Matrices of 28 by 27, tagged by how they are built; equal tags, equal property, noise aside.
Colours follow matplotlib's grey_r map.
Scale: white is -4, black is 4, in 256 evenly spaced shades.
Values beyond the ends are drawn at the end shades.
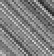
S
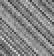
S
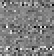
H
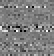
H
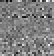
H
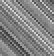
S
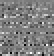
H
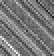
S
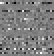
H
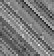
S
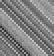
S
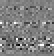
H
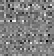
H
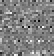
H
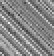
S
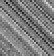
S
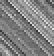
S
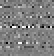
H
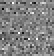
H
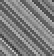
S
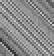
S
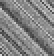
S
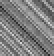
S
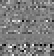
H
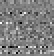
H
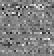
H
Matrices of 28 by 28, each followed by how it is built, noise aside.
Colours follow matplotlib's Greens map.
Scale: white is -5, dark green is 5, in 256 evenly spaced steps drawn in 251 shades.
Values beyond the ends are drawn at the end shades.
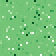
sparse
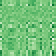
low rank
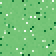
sparse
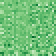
low rank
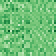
low rank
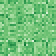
low rank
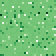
sparse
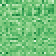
low rank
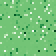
sparse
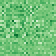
low rank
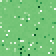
sparse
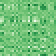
low rank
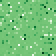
sparse
